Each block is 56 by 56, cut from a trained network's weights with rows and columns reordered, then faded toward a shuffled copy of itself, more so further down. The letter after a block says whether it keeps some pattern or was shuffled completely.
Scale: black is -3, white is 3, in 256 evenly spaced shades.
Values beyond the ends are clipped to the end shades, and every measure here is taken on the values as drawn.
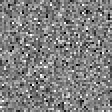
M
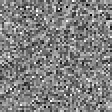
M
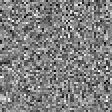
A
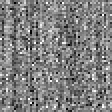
A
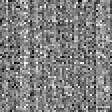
A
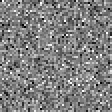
M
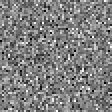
M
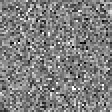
A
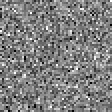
M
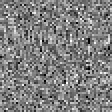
A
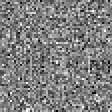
A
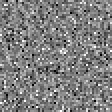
M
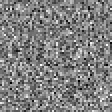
A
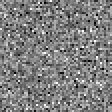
M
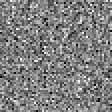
M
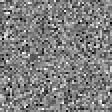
M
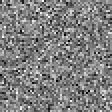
M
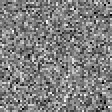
M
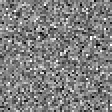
M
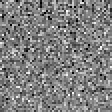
M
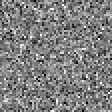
M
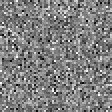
M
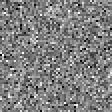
M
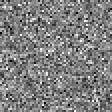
M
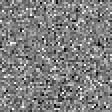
M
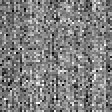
A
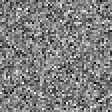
M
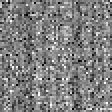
A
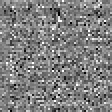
A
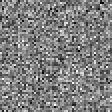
A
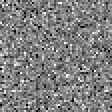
M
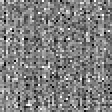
A
